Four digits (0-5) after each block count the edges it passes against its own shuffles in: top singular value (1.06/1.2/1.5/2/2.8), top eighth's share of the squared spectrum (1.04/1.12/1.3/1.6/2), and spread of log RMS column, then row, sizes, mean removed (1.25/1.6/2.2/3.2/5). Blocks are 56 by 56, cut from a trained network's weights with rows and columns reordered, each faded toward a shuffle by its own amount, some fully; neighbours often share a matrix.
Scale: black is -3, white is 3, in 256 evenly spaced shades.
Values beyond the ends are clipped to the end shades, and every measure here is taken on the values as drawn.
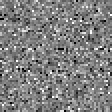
2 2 0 1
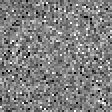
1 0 0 0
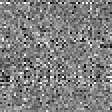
4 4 1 3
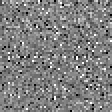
2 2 0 1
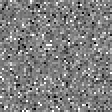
0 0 0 0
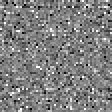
2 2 0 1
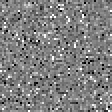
0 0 0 0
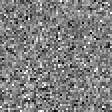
2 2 0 0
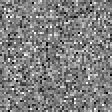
2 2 0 0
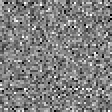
3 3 0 1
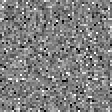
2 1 0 0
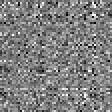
3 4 2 3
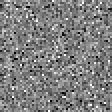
0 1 0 0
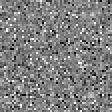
2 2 0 1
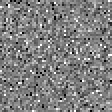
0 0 0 0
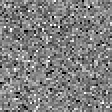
1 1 0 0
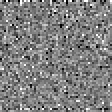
3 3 0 2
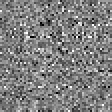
3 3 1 2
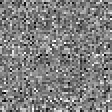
3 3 1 2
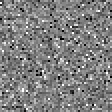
0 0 0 0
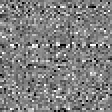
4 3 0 3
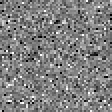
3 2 0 1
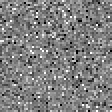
0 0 0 0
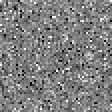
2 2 0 0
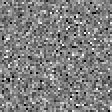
1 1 0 0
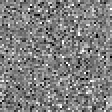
0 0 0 0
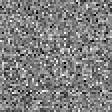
3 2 0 1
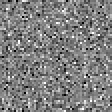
2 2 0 0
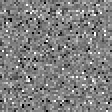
1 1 0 1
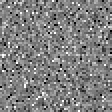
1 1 0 0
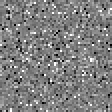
1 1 0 1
